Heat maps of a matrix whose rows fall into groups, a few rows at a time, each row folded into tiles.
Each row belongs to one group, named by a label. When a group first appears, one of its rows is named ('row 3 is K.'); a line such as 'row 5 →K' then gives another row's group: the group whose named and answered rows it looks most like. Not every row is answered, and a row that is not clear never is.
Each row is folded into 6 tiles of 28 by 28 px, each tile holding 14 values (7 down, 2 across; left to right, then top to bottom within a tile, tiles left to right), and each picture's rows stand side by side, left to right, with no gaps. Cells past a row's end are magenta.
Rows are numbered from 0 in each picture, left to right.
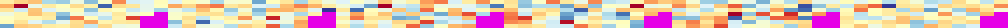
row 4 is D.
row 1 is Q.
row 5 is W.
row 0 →Q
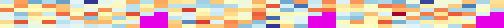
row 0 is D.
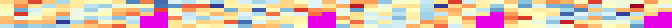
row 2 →Q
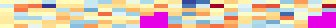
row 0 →W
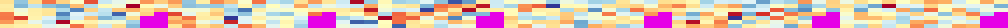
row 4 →D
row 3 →W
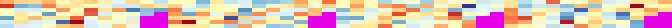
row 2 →D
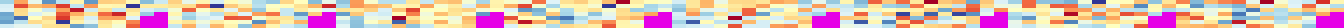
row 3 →Q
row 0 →D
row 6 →D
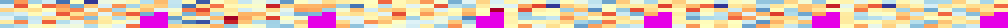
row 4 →W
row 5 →W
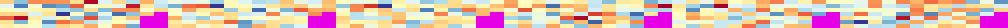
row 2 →W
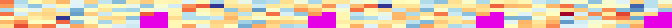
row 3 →D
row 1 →W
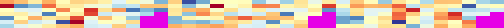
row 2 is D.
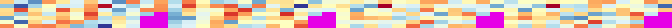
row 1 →D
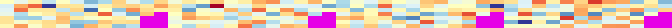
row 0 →W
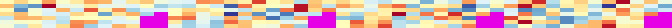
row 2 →D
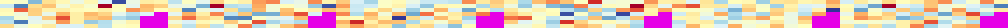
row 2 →D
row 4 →Q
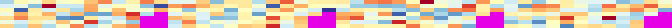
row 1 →Q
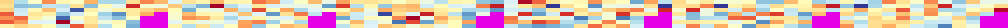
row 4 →W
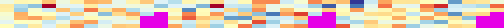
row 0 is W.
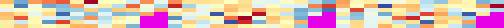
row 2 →W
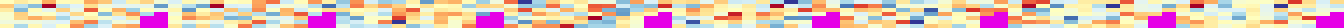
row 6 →Q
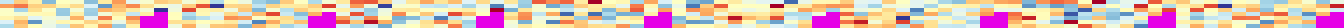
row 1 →W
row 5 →D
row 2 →Q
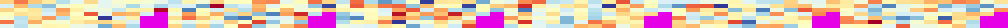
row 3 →Q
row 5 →Q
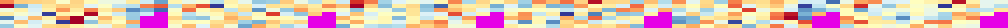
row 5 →Q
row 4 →D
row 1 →W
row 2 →Q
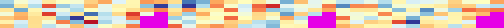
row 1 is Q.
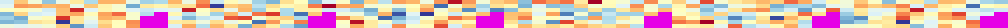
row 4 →Q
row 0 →D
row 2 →Q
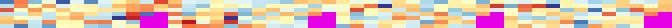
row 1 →D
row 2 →W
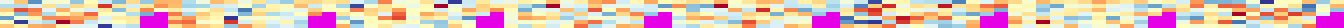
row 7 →D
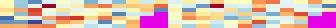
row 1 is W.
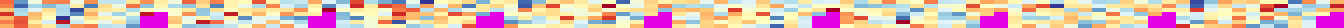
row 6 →W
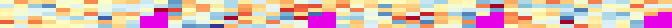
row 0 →Q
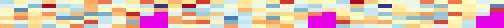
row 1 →Q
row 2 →Q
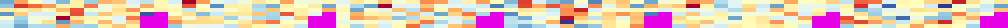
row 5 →Q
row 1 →Q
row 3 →D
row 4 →Q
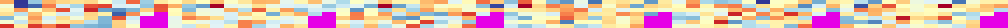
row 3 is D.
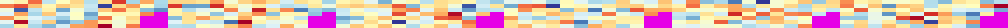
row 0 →Q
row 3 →W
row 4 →D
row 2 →D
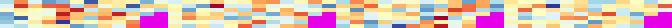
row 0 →D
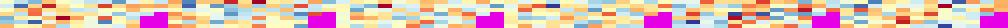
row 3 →W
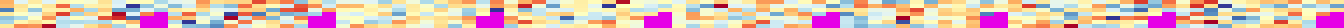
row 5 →D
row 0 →D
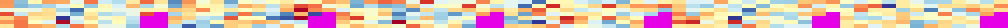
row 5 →W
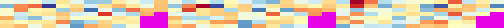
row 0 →W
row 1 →W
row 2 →Q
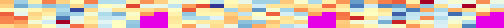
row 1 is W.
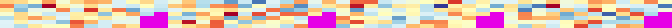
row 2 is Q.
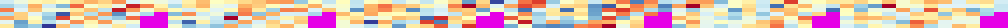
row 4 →Q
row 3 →Q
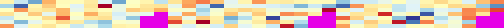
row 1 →Q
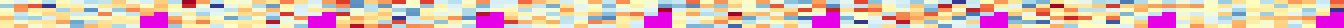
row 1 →Q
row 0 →W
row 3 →Q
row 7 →Q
